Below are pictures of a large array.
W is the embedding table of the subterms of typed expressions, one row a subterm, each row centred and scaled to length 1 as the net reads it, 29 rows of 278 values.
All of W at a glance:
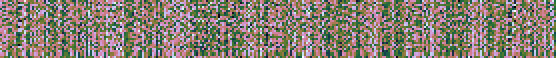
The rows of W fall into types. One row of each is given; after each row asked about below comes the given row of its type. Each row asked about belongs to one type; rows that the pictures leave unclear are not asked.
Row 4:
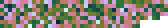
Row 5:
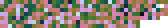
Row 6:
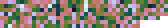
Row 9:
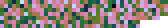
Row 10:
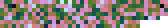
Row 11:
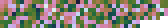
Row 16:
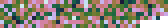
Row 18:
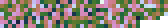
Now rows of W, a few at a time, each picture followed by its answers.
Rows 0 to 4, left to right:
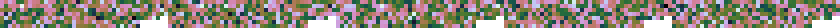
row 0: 11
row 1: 10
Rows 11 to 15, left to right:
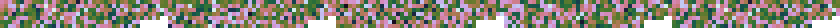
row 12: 5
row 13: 4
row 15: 11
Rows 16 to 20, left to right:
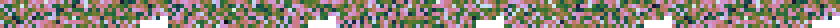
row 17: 4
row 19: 4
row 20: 16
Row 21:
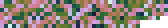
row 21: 10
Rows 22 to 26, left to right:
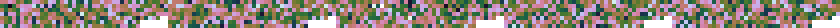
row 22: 6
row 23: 11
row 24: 16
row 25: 10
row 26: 18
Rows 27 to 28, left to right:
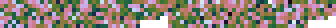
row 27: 18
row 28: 9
